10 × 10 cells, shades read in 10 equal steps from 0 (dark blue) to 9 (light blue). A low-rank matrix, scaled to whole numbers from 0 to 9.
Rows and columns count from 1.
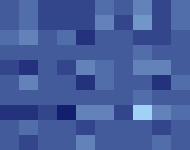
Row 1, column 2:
4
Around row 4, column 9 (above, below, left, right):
2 5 4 3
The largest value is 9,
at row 8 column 8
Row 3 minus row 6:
1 0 0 1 0 -1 0 -1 1 -1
